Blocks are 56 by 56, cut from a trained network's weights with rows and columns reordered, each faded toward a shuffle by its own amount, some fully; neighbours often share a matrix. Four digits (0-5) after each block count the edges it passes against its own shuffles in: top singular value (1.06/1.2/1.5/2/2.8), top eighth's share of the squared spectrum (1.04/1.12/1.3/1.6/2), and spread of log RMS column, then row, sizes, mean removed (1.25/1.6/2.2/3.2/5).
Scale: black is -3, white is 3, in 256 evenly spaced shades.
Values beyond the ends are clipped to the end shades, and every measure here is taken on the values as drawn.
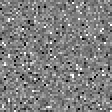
0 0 1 0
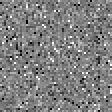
1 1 0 0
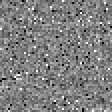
0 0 0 0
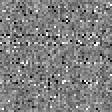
2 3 0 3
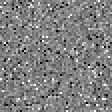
1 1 0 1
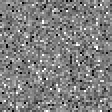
0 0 0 0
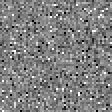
0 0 0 0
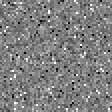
0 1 0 0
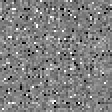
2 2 0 1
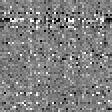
3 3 0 3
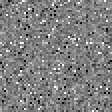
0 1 0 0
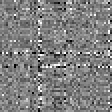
3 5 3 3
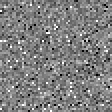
2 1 0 1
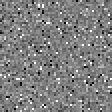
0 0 0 0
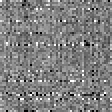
3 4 1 3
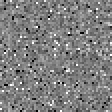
1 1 0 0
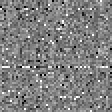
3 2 0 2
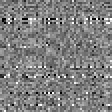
4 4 0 3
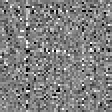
3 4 2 2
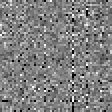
3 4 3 1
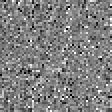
2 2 1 1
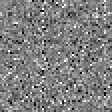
2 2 1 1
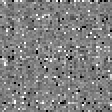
2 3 0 2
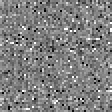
1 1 0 1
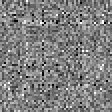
3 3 1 2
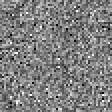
1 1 1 0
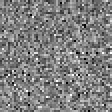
3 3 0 1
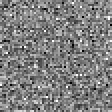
3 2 0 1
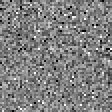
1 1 0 1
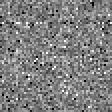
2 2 0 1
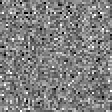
2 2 0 1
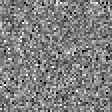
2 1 0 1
